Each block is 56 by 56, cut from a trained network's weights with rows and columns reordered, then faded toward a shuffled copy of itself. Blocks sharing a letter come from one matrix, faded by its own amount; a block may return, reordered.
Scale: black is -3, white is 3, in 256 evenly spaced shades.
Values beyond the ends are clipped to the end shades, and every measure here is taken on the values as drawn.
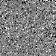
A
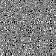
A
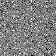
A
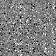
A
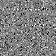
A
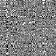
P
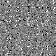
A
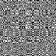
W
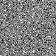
A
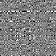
P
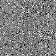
A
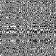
W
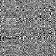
P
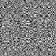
W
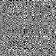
P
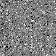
A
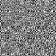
W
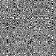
P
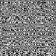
W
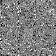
A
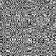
W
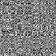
W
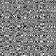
W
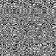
W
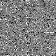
A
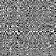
P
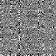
P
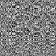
W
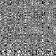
P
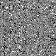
A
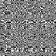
W
